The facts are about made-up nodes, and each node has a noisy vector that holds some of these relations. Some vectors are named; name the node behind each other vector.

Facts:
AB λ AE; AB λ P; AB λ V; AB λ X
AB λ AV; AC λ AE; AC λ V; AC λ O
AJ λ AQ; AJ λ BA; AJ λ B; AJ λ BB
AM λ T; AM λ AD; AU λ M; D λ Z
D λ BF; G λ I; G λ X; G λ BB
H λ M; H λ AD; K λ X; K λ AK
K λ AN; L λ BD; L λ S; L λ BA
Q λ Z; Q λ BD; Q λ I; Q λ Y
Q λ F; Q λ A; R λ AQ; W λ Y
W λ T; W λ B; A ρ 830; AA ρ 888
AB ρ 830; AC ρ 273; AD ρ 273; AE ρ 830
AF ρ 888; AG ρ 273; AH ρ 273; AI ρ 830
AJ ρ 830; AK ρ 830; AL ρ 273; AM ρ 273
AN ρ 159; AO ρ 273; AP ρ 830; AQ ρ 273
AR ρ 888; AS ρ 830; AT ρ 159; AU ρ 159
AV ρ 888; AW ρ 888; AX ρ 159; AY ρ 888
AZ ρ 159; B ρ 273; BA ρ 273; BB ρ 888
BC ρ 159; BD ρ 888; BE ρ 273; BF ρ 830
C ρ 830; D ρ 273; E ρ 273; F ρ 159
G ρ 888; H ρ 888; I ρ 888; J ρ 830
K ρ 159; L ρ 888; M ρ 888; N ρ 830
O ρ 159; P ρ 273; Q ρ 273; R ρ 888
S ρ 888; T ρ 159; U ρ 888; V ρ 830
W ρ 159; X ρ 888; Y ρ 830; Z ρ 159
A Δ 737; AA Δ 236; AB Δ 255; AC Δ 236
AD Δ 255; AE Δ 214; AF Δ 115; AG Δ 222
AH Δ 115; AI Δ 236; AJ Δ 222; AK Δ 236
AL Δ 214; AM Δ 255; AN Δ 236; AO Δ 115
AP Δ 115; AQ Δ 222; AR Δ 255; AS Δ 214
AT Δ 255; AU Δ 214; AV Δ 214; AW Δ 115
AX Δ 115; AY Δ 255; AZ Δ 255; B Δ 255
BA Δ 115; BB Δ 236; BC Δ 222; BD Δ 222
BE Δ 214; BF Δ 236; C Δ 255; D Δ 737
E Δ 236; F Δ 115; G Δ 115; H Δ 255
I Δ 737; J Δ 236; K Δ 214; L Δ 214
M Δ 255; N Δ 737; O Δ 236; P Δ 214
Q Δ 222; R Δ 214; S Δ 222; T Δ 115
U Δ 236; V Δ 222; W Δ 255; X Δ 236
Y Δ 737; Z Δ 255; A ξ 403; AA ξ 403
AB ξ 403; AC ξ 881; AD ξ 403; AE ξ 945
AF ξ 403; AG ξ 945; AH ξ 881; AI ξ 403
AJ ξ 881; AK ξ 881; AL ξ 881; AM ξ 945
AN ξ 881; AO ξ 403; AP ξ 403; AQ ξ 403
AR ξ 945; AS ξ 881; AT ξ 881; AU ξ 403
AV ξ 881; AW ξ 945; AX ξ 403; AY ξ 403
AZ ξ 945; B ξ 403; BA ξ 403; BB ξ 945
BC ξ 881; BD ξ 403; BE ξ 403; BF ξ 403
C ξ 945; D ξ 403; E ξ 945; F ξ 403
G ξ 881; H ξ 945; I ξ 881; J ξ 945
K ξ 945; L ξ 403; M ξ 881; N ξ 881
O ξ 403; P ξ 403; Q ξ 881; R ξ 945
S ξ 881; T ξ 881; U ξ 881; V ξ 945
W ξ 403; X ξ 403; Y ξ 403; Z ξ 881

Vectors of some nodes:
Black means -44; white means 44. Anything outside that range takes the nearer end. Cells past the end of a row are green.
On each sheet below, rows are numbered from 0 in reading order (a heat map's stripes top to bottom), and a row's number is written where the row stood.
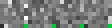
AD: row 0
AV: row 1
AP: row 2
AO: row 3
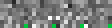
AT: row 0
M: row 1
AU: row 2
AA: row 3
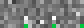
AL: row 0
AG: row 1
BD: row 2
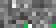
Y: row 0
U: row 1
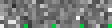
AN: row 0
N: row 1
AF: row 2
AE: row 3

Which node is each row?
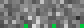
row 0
V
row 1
Z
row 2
AJ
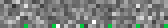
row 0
O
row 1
BC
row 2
S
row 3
T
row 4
AQ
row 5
W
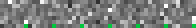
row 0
D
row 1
F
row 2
AC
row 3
R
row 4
AK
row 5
B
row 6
AM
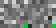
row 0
BF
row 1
P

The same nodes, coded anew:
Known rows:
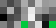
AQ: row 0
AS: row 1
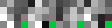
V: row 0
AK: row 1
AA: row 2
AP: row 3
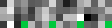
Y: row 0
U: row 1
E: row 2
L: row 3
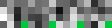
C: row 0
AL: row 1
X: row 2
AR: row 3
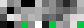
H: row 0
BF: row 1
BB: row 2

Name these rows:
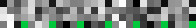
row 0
J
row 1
K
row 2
M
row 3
AU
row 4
AB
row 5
AM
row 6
W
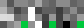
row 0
AZ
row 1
AE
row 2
AD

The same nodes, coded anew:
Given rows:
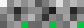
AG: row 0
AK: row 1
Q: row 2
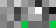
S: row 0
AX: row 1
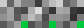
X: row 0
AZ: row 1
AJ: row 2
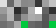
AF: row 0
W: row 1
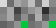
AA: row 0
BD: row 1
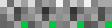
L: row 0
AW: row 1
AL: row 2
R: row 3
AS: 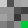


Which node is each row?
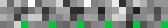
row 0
AV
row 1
M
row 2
AP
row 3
AM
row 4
AU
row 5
BB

